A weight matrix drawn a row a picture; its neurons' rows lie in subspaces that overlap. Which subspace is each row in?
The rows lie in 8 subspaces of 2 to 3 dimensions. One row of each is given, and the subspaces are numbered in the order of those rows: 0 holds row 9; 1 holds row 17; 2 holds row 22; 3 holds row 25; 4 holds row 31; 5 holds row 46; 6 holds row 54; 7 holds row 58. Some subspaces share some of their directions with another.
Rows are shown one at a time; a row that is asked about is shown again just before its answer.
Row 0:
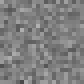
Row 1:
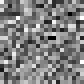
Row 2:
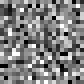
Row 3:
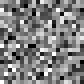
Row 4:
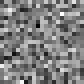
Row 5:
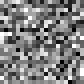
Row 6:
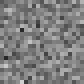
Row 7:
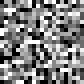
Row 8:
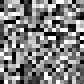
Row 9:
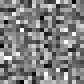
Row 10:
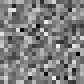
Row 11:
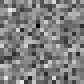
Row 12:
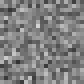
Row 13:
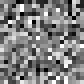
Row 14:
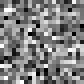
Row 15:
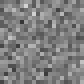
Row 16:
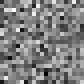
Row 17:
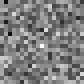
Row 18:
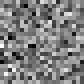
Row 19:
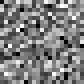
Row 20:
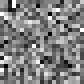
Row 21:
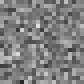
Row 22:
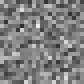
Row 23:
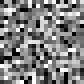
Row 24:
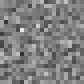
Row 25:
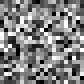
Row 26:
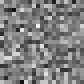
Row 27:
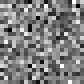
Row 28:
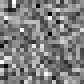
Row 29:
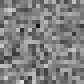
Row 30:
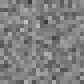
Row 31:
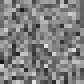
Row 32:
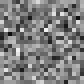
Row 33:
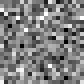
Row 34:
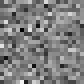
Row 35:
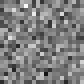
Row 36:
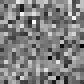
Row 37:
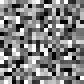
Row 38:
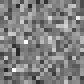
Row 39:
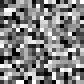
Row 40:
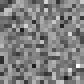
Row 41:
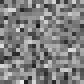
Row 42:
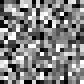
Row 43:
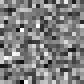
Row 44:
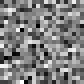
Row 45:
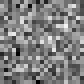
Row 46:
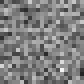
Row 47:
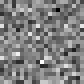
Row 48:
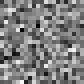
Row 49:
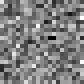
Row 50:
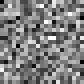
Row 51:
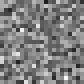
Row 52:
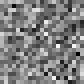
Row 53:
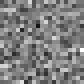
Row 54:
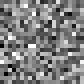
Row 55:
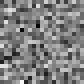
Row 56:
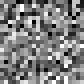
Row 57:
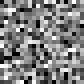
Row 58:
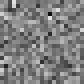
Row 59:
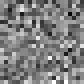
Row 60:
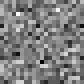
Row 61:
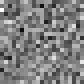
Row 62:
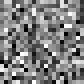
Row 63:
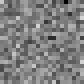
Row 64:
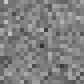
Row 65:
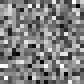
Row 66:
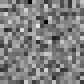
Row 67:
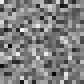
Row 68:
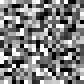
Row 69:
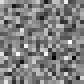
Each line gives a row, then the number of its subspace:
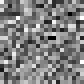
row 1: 0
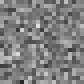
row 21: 3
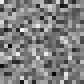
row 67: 2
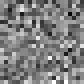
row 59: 2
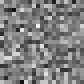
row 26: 6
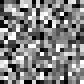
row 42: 6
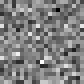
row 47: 7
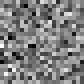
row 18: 6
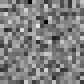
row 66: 1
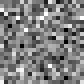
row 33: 0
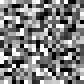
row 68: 5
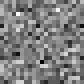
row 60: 7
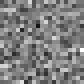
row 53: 1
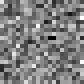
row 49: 0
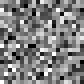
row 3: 6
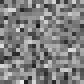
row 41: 0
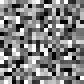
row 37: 5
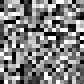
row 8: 0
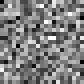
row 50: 0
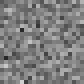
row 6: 4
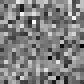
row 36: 2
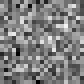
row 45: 3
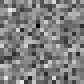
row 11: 5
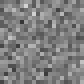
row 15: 6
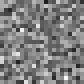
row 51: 7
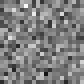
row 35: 6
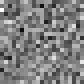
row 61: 0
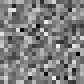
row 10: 5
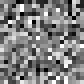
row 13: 2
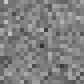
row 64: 1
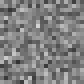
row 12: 3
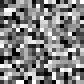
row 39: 7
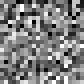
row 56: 2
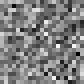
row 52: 5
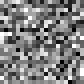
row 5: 5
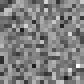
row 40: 7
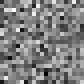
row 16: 6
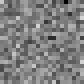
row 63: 0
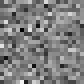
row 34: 1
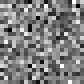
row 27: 1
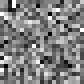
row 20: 7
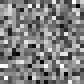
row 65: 1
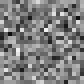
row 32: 3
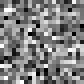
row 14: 2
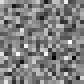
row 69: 5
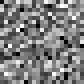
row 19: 2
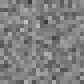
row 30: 1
